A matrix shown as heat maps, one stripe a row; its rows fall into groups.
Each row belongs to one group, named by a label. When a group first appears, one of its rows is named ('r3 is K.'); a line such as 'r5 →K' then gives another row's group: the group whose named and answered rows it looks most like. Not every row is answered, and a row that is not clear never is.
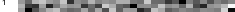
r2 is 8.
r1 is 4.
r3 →4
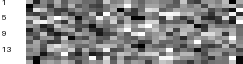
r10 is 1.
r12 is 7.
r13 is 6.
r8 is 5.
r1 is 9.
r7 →5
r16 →4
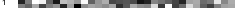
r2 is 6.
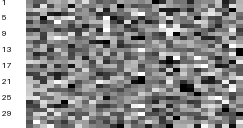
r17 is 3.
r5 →6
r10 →7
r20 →8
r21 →7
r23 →1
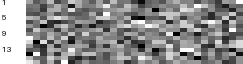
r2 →3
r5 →7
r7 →5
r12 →8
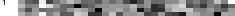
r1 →8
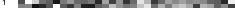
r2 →5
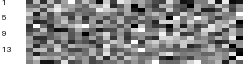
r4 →9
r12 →9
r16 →5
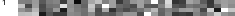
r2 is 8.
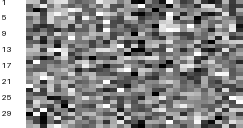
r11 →8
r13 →7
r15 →5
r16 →3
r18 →5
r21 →6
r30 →3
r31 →8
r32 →7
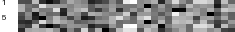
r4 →3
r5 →5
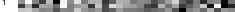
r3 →1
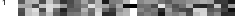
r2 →7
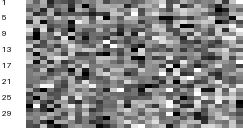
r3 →3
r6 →3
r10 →1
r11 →6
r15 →7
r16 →9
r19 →6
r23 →8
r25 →1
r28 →5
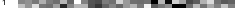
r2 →1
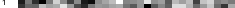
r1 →5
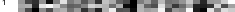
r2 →7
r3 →8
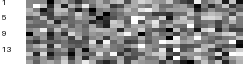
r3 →5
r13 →6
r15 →6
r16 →1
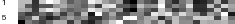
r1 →7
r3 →7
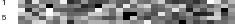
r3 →9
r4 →7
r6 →4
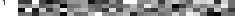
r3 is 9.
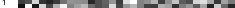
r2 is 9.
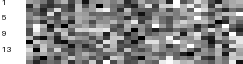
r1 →6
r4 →8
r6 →3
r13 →9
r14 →1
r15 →8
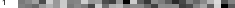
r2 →9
